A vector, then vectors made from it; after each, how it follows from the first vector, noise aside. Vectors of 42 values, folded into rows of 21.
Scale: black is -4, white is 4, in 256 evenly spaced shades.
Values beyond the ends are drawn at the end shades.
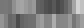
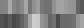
wrapped around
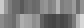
wrapped around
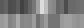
wrapped around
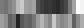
scaled up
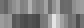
wrapped around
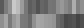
wrapped around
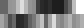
scaled up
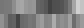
copied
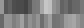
wrapped around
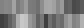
wrapped around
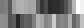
scaled up
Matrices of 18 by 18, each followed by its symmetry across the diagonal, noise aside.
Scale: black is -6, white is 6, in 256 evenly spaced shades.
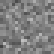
neither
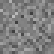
symmetric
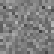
neither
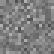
symmetric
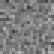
neither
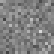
neither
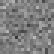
neither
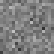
neither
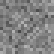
symmetric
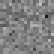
neither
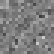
symmetric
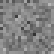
symmetric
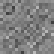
symmetric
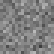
neither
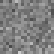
neither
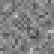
symmetric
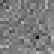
symmetric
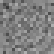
symmetric
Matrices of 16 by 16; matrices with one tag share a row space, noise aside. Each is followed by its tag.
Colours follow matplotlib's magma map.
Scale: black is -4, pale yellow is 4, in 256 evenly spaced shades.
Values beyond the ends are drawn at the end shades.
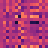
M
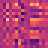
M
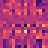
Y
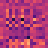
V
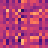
M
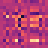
M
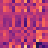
Y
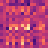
V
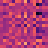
Y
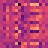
M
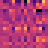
Y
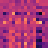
Y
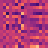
M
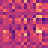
Y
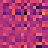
Y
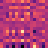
V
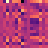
M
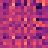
Y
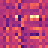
M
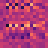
V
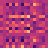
V
